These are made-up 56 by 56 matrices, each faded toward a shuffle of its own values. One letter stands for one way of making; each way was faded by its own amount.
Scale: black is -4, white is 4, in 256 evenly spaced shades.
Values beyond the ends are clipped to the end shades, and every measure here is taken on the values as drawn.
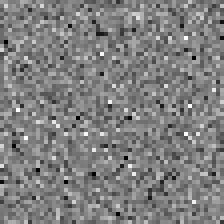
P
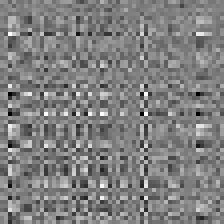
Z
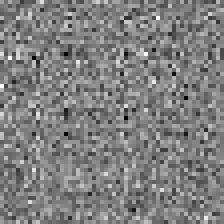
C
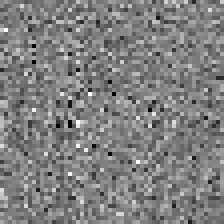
C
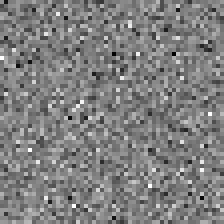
P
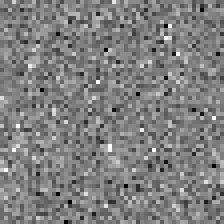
P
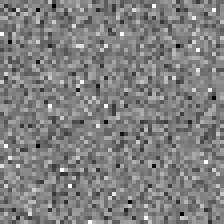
P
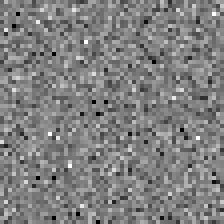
P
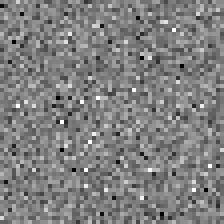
P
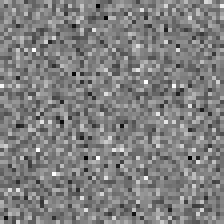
P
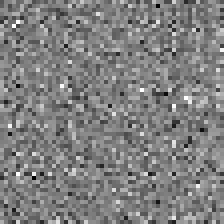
C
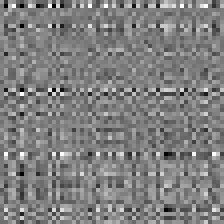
Z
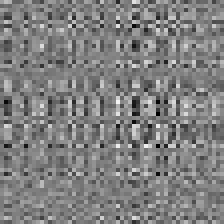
Z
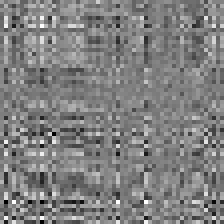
Z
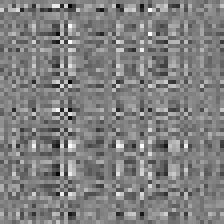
Z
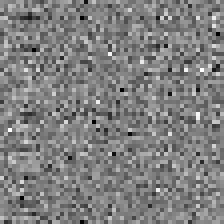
C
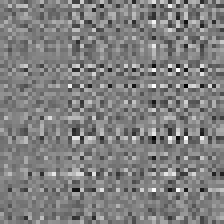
Z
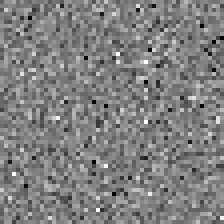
P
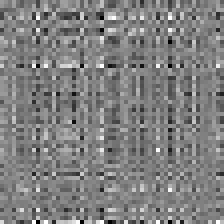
Z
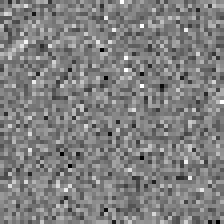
P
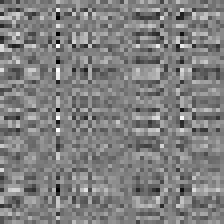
Z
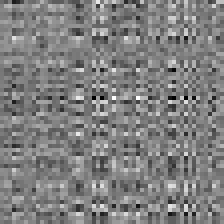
Z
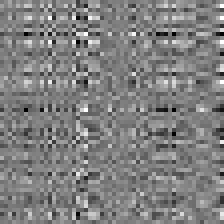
Z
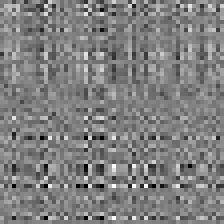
Z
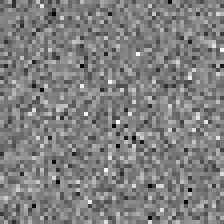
P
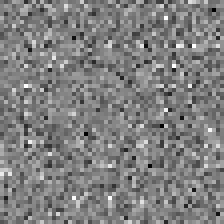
C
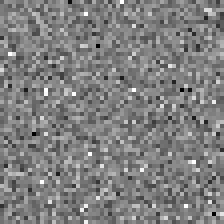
P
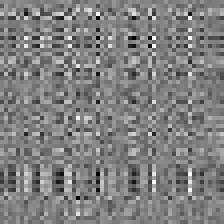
Z
